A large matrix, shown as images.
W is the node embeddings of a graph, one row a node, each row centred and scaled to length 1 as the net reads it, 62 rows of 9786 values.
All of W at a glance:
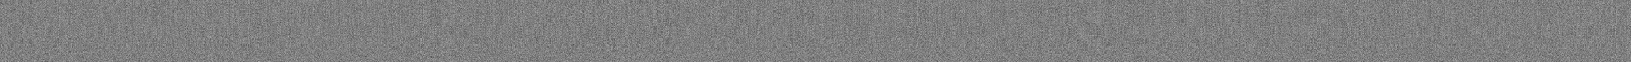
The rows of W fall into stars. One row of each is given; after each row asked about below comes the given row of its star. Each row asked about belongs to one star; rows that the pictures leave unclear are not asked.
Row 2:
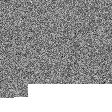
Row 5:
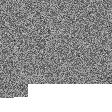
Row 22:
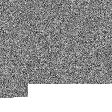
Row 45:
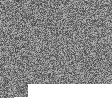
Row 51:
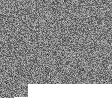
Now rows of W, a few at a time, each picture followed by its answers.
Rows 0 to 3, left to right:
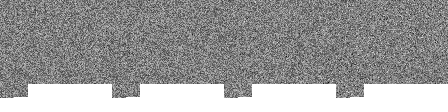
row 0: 2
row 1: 2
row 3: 2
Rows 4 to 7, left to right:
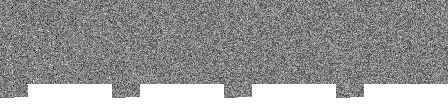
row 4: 45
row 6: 51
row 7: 22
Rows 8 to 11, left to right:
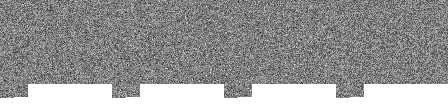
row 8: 45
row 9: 51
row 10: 22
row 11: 22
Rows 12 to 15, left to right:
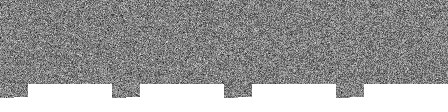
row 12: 22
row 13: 51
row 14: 45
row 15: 2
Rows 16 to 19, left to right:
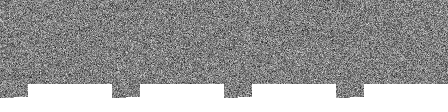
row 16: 2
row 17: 22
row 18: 51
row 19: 2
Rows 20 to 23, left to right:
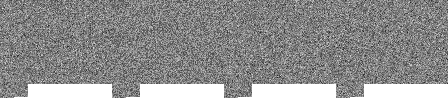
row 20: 22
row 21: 2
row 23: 51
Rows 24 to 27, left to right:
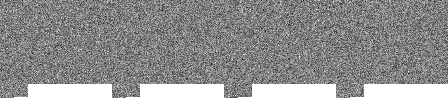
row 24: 2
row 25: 2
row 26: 5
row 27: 51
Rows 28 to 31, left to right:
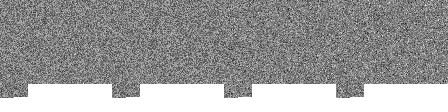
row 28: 5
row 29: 5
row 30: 51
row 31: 5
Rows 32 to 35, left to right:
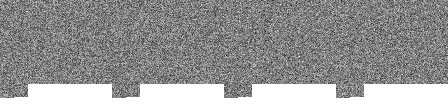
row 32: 5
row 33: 5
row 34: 5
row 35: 2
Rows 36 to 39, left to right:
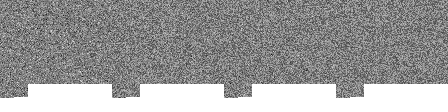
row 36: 5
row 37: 5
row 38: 51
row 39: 51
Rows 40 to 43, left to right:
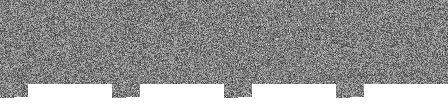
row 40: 2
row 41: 22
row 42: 51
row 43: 2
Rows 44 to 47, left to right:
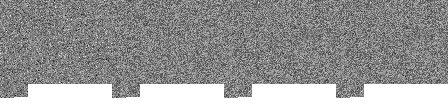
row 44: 45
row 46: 22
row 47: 22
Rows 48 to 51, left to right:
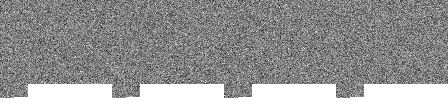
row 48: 5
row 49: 22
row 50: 45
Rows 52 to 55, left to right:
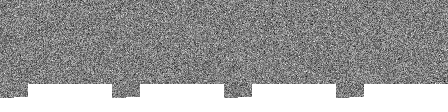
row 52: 51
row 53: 22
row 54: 5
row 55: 5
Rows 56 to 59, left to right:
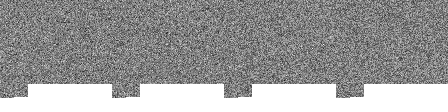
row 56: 2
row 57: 2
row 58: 45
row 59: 5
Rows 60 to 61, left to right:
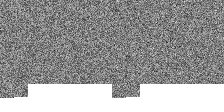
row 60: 51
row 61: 22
